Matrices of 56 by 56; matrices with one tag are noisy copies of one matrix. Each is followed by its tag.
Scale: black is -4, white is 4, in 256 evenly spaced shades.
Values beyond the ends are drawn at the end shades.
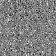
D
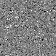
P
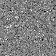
P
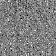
D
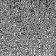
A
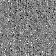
D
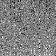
A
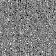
D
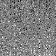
A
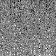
A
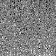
A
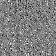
D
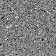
P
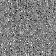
D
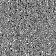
D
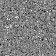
P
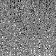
A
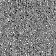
D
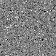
P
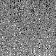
A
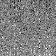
A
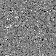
P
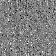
D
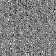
D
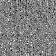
D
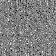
D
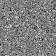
P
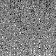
A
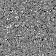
P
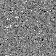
P
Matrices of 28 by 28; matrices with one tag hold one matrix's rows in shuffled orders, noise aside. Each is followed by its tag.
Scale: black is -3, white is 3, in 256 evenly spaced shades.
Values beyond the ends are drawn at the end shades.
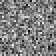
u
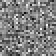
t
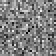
u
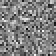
u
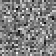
t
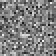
u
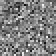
t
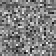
t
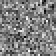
t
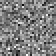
t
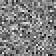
u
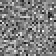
u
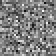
t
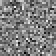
t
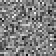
u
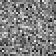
u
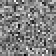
t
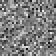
u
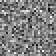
u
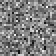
t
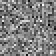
u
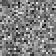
t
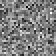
u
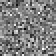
t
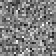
t
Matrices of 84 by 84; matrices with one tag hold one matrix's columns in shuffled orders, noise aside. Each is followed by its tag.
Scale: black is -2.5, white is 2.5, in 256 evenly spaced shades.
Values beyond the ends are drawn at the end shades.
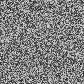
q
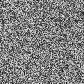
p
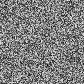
q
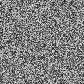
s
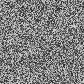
q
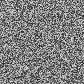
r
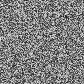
r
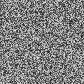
p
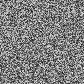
r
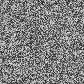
s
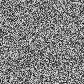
q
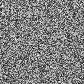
r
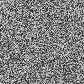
r
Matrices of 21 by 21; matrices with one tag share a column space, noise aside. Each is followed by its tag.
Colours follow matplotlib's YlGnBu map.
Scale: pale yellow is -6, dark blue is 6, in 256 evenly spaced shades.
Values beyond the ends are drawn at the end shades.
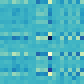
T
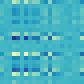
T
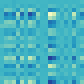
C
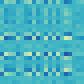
T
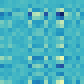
C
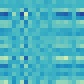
C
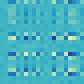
T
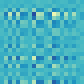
C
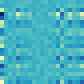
C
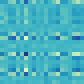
T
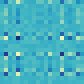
T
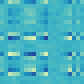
T
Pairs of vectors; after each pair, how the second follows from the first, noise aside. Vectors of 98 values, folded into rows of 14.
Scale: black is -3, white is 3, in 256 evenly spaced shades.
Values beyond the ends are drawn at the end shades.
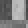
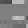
partly zeroed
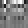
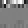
partly zeroed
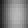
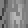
partly zeroed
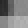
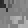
partly zeroed
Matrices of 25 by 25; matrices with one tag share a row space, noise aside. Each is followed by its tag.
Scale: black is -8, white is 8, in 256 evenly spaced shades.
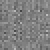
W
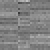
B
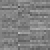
B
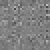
W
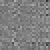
W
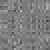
W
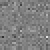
W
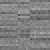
B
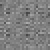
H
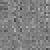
W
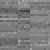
B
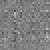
W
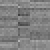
B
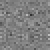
H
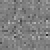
W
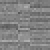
B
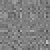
W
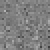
H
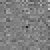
H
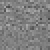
H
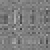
W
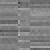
B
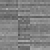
B
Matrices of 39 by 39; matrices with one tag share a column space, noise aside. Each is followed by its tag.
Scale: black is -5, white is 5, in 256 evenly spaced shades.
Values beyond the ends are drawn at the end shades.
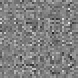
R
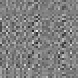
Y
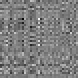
R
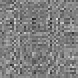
R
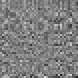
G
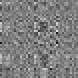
Y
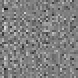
Y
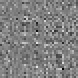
Y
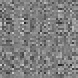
R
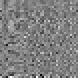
G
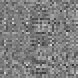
R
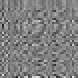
G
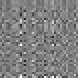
G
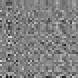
G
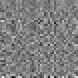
G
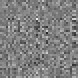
Y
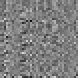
G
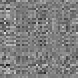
R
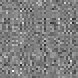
R
